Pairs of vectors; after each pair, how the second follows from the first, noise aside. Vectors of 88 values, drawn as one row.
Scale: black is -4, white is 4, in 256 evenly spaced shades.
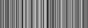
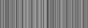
shrunk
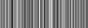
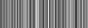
reversed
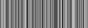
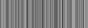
shrunk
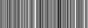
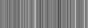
shrunk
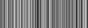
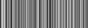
reversed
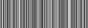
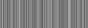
shrunk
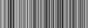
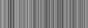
shrunk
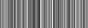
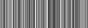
reversed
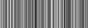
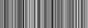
reversed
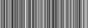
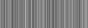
shrunk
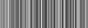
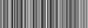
reversed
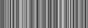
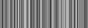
reversed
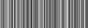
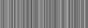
shrunk
